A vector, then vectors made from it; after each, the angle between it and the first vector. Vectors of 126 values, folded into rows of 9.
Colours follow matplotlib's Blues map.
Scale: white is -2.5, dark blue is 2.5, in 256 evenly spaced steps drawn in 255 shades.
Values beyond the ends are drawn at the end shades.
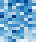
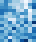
partly opposed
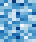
orthogonal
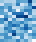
orthogonal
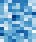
partly aligned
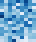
nearly parallel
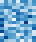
orthogonal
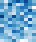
nearly parallel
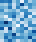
orthogonal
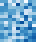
partly opposed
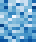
nearly opposite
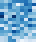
nearly parallel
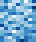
nearly opposite
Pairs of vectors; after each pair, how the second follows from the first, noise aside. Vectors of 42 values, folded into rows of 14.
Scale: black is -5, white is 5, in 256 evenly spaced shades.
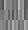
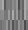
negated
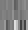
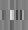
wrapped around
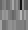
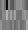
wrapped around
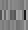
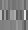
negated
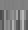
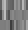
wrapped around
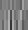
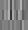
wrapped around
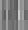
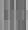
wrapped around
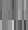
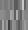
shuffled
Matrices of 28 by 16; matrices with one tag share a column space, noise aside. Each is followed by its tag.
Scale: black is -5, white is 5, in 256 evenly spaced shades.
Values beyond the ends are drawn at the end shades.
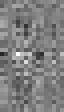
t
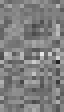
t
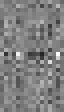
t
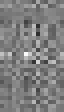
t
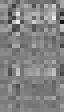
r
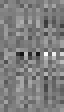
t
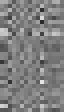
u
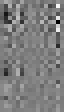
r
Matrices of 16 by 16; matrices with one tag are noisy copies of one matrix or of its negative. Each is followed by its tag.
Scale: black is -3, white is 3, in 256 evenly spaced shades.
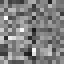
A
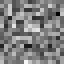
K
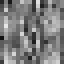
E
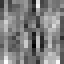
E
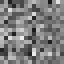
A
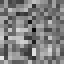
A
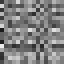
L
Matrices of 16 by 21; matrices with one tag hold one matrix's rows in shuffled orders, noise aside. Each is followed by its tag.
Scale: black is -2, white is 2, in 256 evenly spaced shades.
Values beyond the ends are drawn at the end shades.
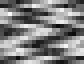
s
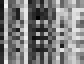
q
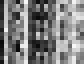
q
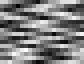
s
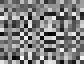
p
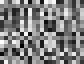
p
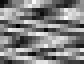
s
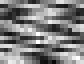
s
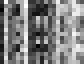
q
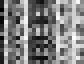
q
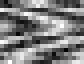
s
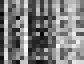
q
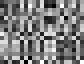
p
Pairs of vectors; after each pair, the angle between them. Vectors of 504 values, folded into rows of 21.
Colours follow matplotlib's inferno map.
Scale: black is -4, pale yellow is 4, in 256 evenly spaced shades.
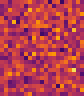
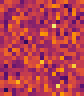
partly opposed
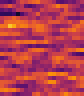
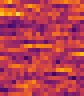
nearly opposite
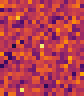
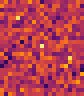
nearly parallel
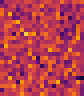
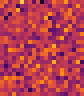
orthogonal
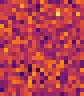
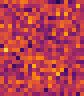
partly aligned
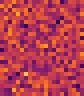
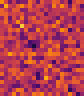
orthogonal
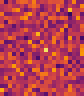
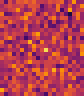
nearly parallel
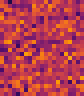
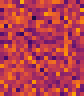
orthogonal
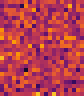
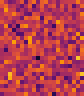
orthogonal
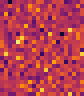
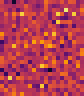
orthogonal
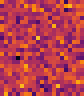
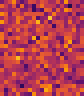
nearly opposite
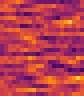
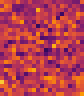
partly aligned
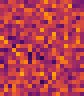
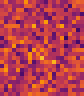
nearly opposite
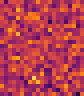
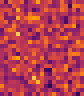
nearly parallel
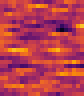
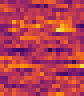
nearly opposite
